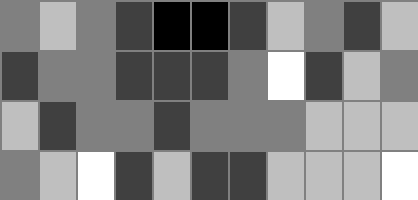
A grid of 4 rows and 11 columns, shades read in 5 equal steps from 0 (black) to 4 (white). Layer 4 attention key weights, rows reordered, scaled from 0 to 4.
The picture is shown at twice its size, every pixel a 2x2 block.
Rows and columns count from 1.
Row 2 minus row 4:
-1 -1 -2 0 -2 0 1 1 -2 0 -2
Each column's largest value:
3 3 4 2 3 2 2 4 3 3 4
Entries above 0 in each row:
9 11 11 11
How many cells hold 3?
13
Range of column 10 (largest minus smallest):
2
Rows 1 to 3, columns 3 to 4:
2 1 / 2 1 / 2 2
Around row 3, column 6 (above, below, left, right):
1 1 1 2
